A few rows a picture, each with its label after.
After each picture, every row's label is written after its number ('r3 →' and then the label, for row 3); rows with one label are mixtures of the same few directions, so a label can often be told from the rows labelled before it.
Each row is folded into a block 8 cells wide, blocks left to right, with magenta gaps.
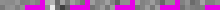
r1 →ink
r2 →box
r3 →ink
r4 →ink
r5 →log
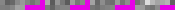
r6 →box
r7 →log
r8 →log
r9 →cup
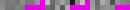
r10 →ink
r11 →ink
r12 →log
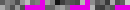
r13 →ink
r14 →cup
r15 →ink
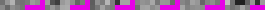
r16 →box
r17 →box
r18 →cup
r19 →ink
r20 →log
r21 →cup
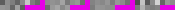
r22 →ink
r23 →ink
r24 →ink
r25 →log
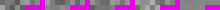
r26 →ink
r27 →cup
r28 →log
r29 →ink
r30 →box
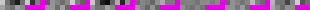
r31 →cup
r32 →ink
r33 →cup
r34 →ink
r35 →ink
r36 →ink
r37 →cup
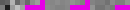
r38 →box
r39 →cup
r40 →ink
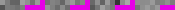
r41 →log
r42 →ink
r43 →cup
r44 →ink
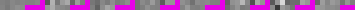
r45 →box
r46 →log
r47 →box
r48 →cup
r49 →box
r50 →cup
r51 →box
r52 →log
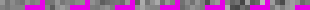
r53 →log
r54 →box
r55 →cup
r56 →log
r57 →cup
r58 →ink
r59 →box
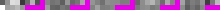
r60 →log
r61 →ink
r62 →box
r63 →cup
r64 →ink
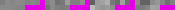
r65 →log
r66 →log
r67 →log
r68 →box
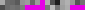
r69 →log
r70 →box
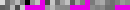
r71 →ink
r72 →log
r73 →box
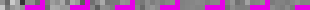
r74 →log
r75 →ink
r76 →box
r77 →box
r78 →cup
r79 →log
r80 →ink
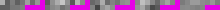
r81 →log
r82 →cup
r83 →box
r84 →box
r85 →cup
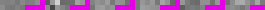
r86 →ink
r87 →box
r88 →ink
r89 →ink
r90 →log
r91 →cup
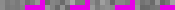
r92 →ink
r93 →ink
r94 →log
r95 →ink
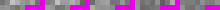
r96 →cup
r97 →cup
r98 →log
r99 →ink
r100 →ink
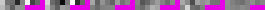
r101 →cup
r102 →cup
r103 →log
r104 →box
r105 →box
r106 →cup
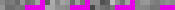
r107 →ink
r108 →log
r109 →log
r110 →box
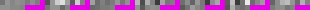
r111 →log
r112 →cup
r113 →log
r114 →log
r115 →cup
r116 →log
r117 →cup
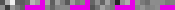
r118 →box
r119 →log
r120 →cup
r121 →box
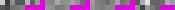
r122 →log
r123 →cup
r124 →cup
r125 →box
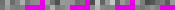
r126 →log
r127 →box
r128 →log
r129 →cup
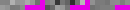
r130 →cup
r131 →cup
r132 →log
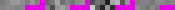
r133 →cup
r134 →box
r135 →ink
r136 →ink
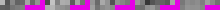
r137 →log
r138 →log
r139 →log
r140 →cup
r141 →ink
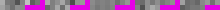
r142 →cup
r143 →ink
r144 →ink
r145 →box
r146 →log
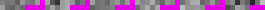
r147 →ink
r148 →box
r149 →log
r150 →ink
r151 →log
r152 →cup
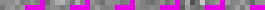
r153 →ink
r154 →cup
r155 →box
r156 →cup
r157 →log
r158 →ink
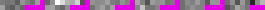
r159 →ink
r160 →cup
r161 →ink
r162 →box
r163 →cup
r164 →cup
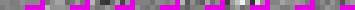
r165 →log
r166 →log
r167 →cup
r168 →ink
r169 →log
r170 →cup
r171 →cup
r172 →cup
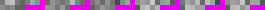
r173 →box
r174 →ink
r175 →cup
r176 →ink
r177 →ink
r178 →ink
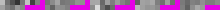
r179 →cup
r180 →box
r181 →box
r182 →log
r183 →box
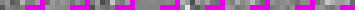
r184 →log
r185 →log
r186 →log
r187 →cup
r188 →box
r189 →cup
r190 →ink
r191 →cup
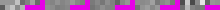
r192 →ink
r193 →cup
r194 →cup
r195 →ink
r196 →log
